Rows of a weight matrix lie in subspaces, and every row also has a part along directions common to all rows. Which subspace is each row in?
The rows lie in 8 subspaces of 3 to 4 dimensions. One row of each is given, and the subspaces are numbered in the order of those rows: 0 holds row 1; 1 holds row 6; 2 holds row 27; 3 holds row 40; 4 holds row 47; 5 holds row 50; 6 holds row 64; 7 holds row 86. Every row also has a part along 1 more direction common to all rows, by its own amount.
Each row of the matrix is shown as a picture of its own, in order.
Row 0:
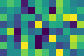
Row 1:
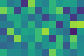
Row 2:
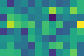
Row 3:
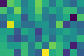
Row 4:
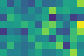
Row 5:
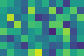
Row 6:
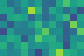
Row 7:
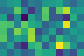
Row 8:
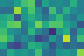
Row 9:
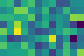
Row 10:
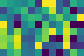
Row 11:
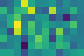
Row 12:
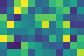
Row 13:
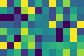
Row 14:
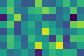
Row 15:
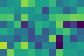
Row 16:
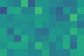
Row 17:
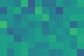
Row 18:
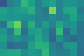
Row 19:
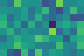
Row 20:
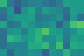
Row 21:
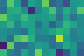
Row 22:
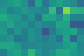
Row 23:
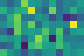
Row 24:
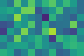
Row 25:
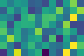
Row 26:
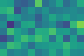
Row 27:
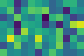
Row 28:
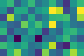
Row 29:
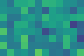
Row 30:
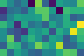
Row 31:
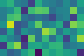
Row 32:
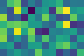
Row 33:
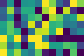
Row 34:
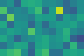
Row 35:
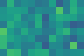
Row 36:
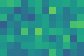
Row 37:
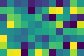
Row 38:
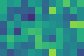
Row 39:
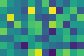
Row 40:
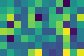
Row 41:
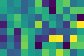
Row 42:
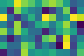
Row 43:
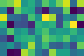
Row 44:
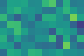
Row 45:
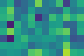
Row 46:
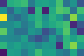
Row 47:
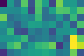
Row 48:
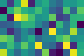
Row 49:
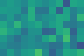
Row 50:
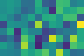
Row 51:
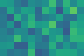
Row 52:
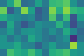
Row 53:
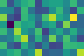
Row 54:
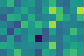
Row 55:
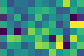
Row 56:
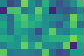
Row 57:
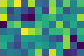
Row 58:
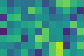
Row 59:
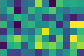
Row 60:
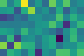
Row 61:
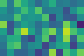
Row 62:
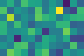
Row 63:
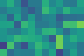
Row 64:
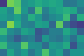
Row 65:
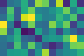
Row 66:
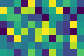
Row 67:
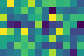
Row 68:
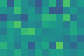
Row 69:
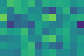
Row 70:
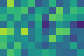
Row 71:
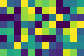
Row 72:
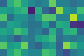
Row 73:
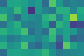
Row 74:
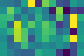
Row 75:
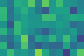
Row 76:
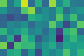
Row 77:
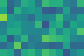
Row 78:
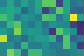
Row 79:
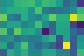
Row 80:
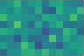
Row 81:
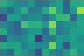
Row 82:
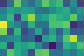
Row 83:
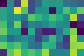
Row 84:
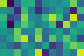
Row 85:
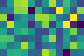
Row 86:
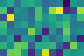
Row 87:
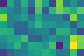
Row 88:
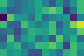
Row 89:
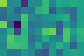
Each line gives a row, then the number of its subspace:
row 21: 1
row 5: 3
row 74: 0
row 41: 5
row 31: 6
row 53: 6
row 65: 4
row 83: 4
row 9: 4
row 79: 2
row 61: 5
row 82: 4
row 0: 5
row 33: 5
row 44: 7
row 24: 0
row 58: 1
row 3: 6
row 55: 4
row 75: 6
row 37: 2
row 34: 7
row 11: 5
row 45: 3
